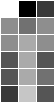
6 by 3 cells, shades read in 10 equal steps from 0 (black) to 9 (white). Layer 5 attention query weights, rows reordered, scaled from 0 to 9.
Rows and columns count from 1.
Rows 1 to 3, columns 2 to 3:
0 2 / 4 5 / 6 5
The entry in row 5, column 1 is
3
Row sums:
11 14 16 12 13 12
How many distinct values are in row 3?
2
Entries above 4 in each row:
1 2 3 1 1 1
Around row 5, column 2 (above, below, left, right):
6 7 3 4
